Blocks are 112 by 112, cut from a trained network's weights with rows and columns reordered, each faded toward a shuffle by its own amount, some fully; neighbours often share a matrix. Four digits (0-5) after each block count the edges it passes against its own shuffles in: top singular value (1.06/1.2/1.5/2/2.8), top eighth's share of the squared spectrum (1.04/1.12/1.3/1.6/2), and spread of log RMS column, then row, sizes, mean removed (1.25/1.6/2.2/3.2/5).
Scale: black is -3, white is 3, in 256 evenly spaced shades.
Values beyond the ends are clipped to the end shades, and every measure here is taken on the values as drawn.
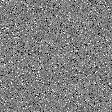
1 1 0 0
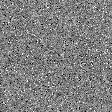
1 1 0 0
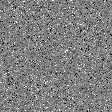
0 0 0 0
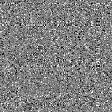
4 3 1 2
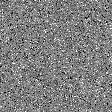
0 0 0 0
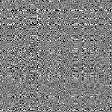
5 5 3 4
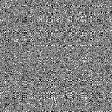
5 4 2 3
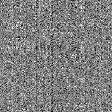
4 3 1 2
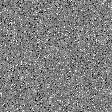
0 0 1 0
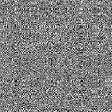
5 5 3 3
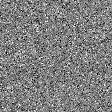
1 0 0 0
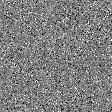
0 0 0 0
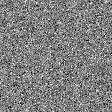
1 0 0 0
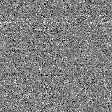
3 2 1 1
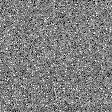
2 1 0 0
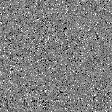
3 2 1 1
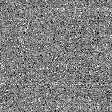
2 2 0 0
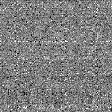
3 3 2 2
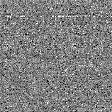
2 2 1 1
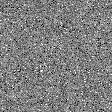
1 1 0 0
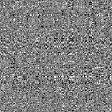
4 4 3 3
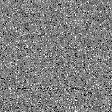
3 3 2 1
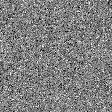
1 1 0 0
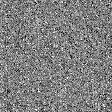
3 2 0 1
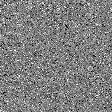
2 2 0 1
